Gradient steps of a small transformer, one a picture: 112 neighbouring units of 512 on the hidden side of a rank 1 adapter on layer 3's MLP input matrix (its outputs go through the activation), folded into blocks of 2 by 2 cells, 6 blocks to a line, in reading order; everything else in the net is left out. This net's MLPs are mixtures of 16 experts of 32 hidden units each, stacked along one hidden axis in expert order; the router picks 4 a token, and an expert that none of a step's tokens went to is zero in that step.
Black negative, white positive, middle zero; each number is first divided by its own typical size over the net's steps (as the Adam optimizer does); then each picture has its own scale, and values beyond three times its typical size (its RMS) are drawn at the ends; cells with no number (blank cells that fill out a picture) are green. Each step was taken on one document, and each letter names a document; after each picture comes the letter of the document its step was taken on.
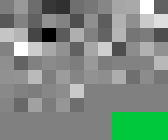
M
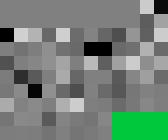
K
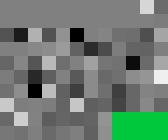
K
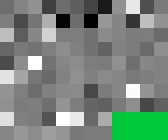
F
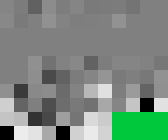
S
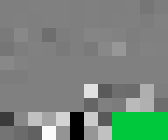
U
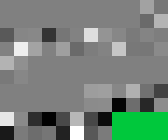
U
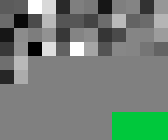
F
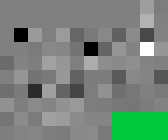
K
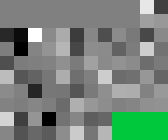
K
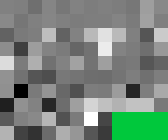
S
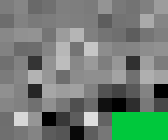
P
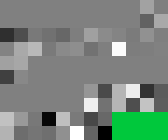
U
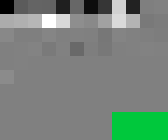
F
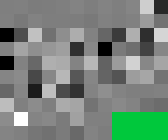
K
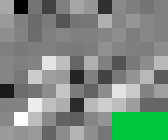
P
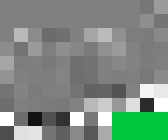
S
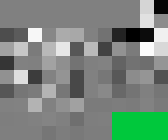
P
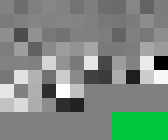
P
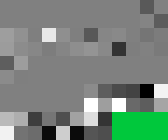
U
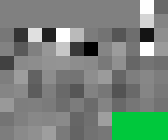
K
